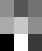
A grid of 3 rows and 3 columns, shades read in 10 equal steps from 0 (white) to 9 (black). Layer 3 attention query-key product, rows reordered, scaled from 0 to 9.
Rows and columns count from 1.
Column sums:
16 8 16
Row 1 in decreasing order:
6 5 4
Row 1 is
4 6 5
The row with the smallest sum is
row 2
